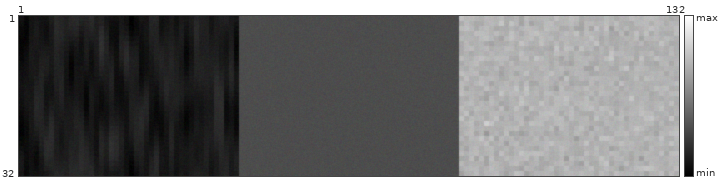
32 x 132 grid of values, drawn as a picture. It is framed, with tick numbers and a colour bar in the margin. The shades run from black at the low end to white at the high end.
The table splits into one row of 3 panels. Panel 1,1: very low, streaked downward, faint in contrast. Panel 1,2: low, flat. Panel 1,3: high, fine-grained, faint in contrast.
